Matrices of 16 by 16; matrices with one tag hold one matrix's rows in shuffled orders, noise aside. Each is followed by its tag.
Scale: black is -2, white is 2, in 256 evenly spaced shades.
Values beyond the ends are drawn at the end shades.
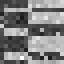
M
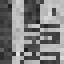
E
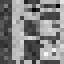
E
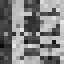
E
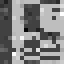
E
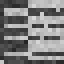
M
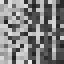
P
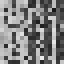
P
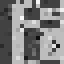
E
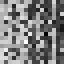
P
